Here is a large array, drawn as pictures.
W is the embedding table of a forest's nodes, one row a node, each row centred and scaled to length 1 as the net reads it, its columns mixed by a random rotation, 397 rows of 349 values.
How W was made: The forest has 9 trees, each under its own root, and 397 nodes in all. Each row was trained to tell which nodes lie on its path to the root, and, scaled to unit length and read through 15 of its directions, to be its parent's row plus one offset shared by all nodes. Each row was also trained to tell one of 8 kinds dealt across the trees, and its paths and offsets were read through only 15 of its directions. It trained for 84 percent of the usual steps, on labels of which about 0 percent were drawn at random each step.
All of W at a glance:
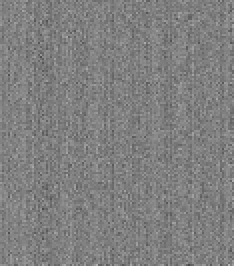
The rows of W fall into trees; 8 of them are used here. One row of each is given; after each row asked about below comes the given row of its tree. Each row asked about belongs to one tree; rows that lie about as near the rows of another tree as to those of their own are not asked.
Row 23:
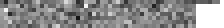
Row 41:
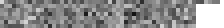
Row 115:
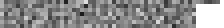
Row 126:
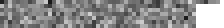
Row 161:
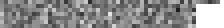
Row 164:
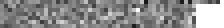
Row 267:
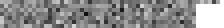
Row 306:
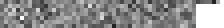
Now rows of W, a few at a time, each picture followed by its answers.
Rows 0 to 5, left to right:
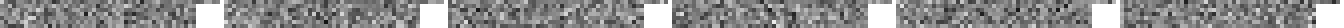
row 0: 41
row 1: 23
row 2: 164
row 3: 267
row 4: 267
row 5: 41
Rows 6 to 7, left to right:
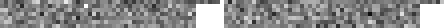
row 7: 41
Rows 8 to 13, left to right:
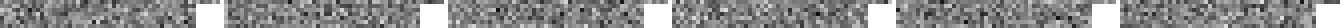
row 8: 126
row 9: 115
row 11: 41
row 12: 41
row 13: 164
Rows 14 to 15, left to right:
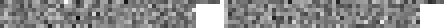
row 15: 115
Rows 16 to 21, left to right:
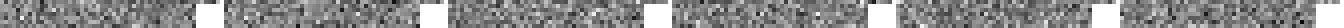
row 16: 23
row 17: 164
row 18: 126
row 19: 126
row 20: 267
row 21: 115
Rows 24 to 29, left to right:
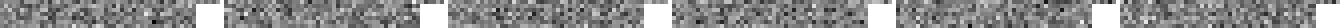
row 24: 126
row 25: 126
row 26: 23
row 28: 164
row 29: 41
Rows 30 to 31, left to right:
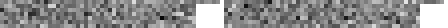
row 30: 41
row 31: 126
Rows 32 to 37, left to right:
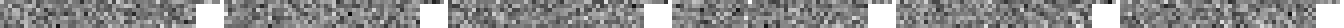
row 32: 41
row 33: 126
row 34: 164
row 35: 161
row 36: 267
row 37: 267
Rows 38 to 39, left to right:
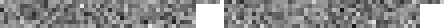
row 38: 267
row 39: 126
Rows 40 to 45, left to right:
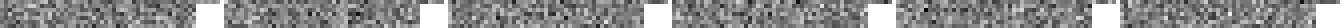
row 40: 161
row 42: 115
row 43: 164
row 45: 23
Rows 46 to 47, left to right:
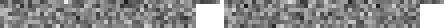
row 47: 126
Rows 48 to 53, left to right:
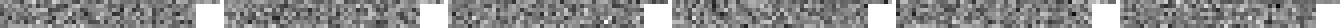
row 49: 23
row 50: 115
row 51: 23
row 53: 23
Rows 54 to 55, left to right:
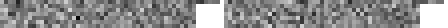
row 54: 115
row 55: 41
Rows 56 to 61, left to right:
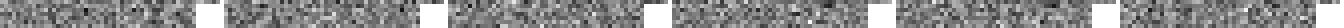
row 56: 23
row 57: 267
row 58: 126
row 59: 23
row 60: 23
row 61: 23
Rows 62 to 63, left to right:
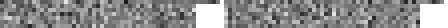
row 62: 164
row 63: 23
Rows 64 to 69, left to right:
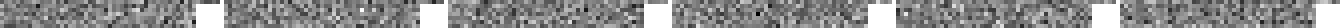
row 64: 164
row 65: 23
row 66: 41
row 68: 164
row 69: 267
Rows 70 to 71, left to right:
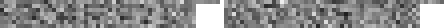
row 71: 267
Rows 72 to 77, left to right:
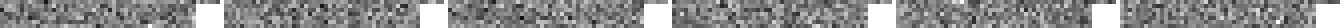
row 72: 267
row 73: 164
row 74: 23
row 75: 164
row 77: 306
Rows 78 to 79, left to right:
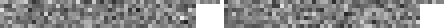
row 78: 267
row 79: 164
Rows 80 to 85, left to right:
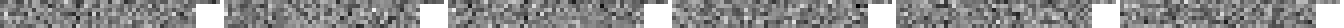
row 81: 126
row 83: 41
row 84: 267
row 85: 306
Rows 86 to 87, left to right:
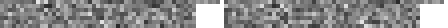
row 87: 164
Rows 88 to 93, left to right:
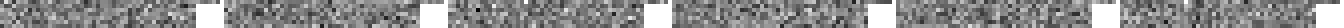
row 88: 164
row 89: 41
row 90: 115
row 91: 164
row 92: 306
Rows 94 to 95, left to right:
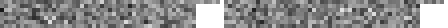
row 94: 164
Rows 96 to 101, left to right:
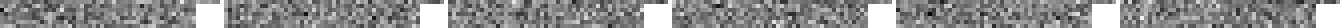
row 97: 41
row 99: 267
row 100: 41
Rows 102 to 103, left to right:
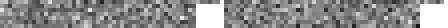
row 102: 267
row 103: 164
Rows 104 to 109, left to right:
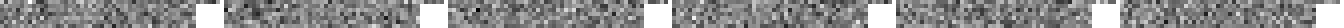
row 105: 126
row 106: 23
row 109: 115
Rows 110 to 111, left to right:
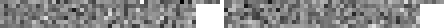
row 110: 164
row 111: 126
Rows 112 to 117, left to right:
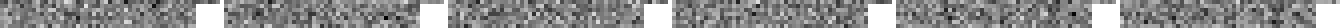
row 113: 41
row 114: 126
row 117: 23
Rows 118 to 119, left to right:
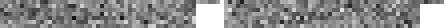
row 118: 23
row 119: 115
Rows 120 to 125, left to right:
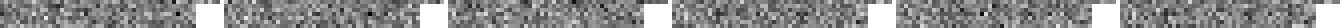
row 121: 41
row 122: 306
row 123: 306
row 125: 306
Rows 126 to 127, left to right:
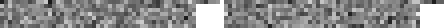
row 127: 126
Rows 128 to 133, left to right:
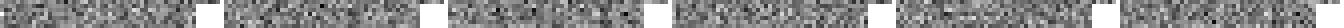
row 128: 267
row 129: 164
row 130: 23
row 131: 23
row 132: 41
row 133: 126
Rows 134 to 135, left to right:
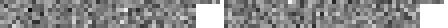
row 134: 23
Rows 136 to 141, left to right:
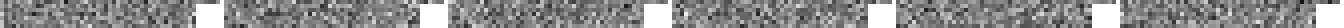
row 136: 41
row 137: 126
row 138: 267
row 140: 164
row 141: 23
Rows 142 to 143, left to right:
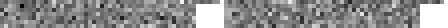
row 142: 126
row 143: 267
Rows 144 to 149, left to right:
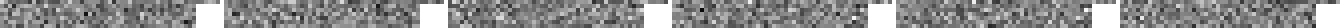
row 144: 115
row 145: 161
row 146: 164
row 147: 115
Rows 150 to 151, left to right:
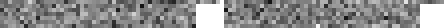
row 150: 164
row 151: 126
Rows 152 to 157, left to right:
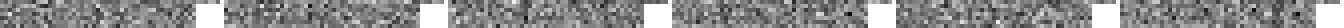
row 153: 115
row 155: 23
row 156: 164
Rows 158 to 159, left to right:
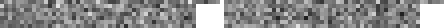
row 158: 126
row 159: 23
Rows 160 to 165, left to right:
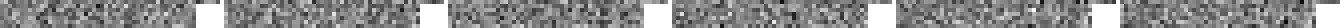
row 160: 164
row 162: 161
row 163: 267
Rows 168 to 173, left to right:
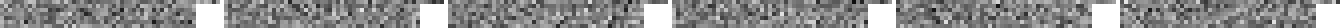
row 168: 267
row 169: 23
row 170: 164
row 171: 23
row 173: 164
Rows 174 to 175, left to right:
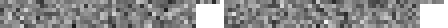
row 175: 267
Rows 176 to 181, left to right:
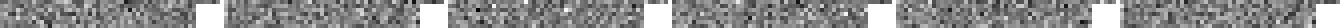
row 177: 267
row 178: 115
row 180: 267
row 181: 41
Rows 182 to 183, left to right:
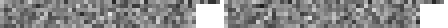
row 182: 267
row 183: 267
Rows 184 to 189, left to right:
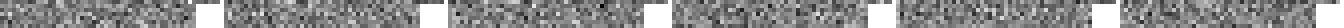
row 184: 126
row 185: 306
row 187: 164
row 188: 23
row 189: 23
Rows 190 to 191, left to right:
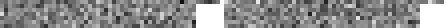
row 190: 126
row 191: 267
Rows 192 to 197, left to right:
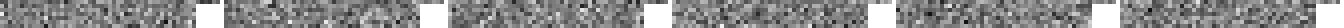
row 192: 126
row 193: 164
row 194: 267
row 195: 115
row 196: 41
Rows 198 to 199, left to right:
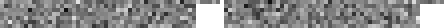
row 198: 161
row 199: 126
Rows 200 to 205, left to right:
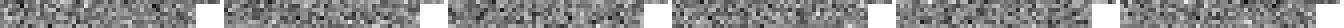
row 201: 23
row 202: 267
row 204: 267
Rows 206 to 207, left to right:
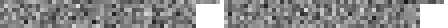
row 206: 126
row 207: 23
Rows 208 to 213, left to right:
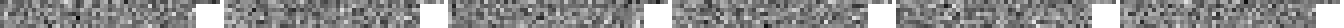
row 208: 164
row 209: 23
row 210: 23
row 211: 41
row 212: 164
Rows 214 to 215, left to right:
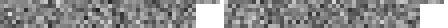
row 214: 267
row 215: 115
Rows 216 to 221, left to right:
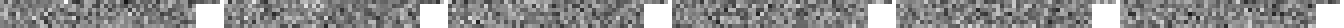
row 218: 115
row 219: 164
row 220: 41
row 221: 161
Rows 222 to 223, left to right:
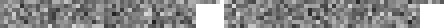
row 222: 126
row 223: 23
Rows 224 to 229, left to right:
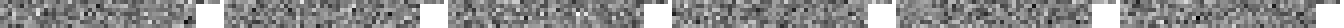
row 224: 126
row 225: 161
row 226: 267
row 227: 164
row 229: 115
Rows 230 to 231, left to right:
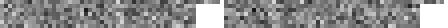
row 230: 23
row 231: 126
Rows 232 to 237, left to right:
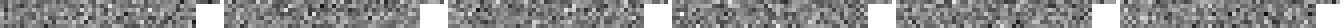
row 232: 126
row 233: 164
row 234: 23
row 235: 267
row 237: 41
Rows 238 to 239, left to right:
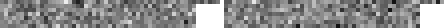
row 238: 306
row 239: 164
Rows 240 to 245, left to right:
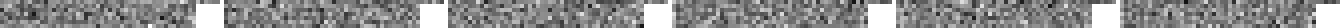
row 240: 267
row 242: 164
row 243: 267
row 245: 41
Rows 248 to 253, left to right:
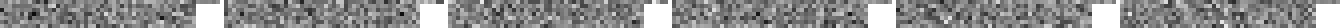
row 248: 41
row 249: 164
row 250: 267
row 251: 126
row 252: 164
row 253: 267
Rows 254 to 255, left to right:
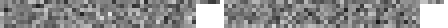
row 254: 267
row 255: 267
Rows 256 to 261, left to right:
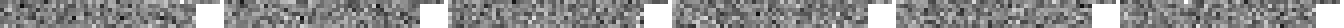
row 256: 126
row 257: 115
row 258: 41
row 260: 41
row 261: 164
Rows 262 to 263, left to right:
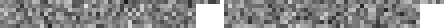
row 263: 306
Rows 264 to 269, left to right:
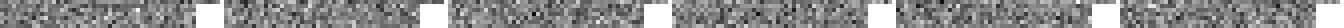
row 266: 115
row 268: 126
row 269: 161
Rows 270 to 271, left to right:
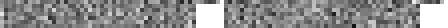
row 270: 23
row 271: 126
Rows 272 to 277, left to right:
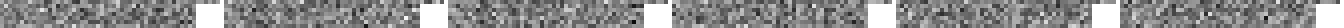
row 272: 41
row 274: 41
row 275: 267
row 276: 23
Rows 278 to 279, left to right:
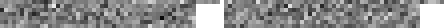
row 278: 41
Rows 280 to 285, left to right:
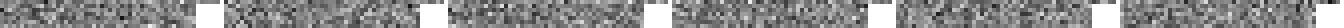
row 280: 164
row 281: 164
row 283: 267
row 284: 164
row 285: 267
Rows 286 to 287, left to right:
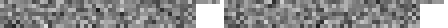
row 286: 41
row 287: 41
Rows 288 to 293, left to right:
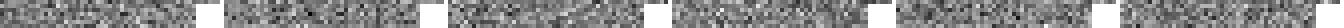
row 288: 164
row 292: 267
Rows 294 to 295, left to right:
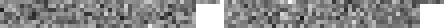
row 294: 267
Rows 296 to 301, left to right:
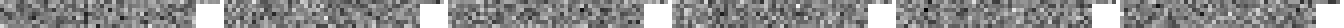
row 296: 267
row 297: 267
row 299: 267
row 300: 23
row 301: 267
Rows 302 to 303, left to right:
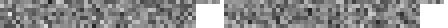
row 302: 41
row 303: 23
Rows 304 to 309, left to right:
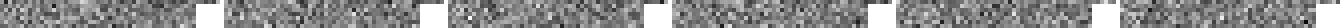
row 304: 23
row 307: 267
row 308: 115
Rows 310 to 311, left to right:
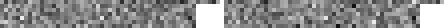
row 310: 23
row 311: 126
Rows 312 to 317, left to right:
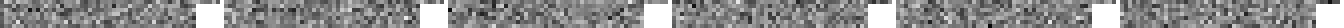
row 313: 23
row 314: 41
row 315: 126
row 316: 41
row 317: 126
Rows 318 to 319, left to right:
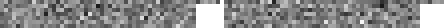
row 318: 164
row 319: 23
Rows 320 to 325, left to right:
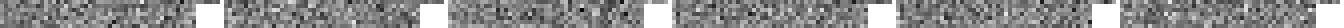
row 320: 164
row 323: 23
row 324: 23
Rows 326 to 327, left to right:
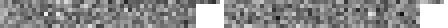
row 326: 267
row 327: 23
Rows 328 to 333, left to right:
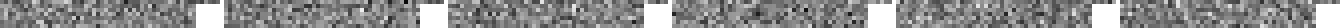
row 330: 267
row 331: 115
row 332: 41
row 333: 126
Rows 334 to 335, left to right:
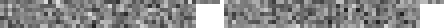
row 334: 126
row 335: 161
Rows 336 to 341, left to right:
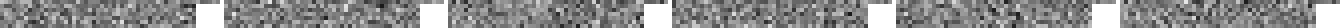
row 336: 41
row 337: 23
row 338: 126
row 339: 126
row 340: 267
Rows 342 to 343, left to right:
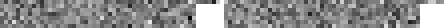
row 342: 126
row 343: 41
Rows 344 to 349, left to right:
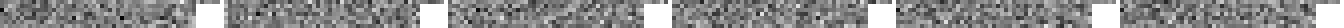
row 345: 41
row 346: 164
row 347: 126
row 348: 164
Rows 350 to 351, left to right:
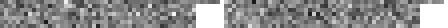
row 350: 164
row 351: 23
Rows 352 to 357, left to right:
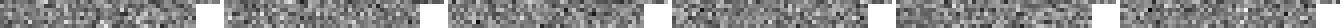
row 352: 164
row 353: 306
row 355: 126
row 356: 164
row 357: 23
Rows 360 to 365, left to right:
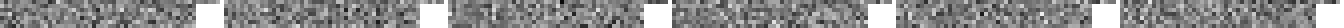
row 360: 41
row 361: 161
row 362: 126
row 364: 126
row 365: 23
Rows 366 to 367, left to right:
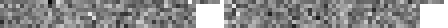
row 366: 126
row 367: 23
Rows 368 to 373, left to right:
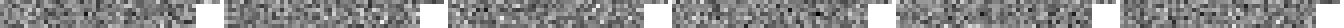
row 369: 306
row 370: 164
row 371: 41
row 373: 115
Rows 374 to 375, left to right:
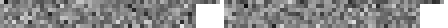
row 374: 115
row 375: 126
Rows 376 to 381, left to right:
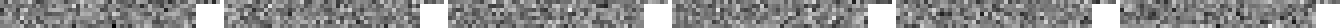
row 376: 164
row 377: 126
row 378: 23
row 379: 164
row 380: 126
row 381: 267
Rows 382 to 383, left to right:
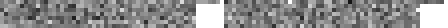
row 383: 164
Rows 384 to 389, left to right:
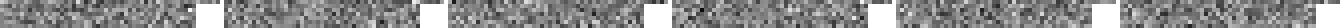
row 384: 267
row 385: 126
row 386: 115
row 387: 126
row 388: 23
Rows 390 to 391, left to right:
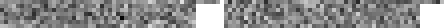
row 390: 267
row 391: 23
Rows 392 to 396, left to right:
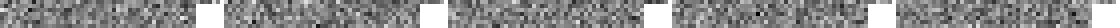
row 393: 161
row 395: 115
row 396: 161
